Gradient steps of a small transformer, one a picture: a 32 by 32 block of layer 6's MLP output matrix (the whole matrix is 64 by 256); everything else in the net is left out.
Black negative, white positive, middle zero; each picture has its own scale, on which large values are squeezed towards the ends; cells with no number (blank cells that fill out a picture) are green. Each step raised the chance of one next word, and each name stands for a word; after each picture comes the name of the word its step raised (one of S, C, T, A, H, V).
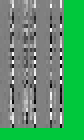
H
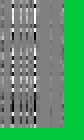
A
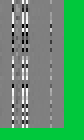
H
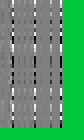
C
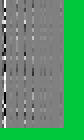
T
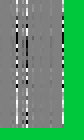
H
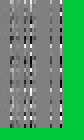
C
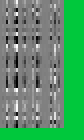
C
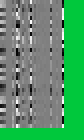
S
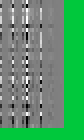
A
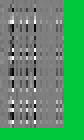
T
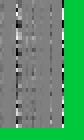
S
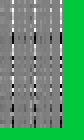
A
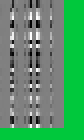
S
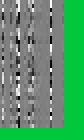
C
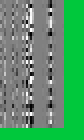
A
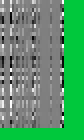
C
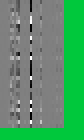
T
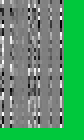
S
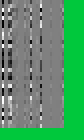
S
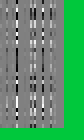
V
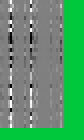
H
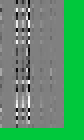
V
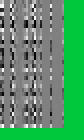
S
